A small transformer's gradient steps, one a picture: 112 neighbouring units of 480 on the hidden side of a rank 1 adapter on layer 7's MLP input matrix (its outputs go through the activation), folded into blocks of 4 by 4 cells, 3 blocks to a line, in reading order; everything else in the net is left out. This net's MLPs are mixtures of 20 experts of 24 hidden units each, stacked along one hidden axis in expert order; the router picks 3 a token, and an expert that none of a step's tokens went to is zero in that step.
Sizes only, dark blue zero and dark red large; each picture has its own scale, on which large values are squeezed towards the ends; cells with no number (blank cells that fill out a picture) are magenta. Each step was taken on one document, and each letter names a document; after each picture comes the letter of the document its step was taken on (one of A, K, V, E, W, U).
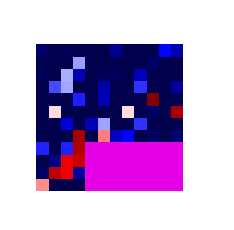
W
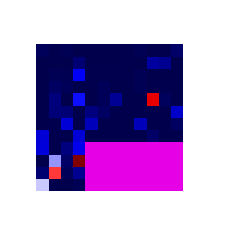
W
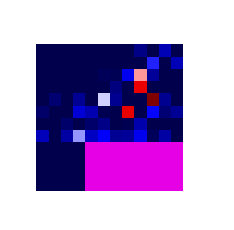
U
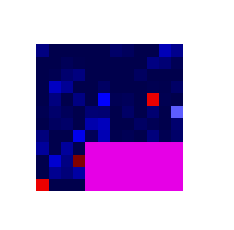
W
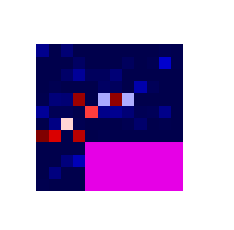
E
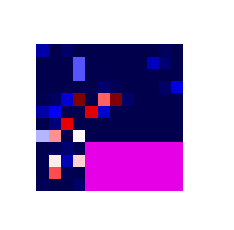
E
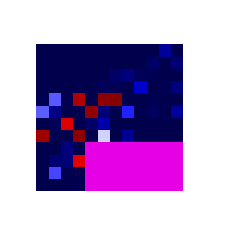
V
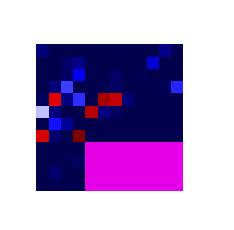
V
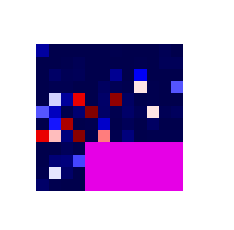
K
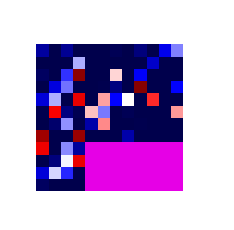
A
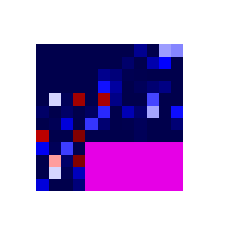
A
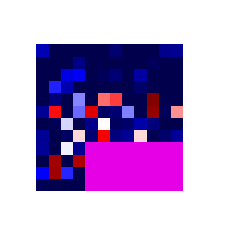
U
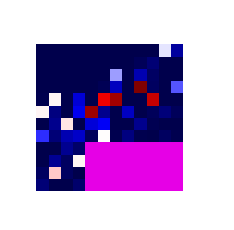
K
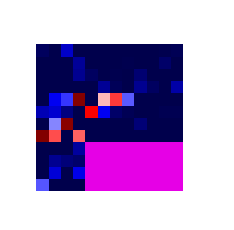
E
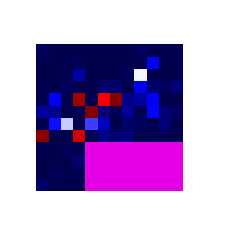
V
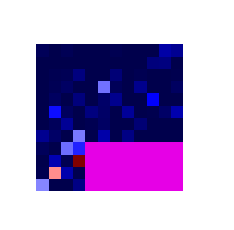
W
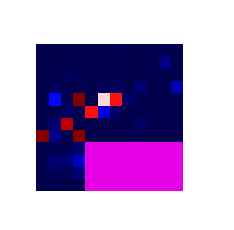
E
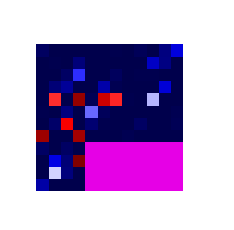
A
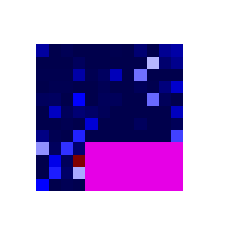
W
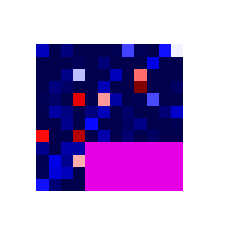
A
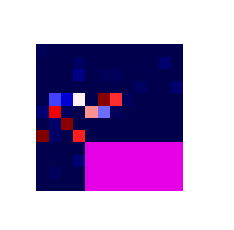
E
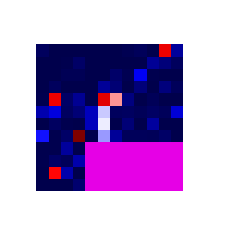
V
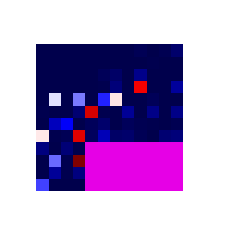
U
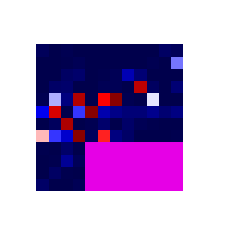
K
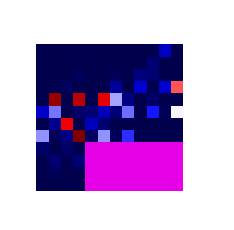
V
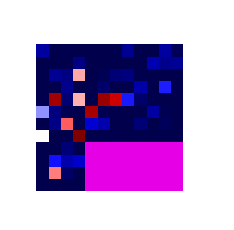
V
